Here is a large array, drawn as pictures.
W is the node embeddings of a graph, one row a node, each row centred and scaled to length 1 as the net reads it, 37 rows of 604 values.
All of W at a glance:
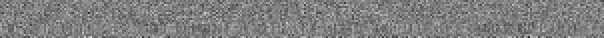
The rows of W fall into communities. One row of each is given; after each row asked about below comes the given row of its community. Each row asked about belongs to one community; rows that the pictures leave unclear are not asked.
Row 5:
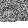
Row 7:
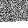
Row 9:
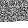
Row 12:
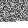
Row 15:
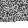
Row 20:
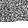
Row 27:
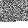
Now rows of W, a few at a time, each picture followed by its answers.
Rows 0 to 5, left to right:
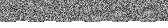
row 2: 7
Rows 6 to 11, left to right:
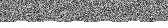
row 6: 20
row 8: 5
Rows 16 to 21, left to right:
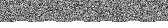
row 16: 9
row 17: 9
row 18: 15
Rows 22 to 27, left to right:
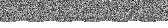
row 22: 15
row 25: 7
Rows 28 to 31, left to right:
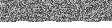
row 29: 27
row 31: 5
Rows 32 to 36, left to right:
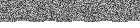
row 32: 7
